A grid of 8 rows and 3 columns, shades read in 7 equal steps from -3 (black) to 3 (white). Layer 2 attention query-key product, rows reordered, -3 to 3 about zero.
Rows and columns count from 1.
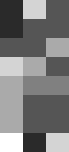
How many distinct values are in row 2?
2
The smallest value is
-2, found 3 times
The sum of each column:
3 -3 -2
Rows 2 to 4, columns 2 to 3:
-1 -1 / -1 1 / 1 -1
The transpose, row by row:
-2 -2 -1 2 1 1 1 3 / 2 -1 -1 1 0 -1 -1 -2 / -1 -1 1 -1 0 -1 -1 2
